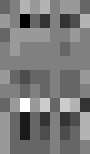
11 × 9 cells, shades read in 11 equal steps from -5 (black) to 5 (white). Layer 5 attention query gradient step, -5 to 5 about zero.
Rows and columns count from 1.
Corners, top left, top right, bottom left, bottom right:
-1 -1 1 0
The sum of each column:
2 -1 -9 -2 -5 -1 -8 -4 3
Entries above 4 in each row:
0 0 0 0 0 0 0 1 0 0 0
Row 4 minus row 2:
-1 1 5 1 3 0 2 2 -2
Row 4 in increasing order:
-1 0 0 0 0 0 0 0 1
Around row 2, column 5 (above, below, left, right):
2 1 -1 0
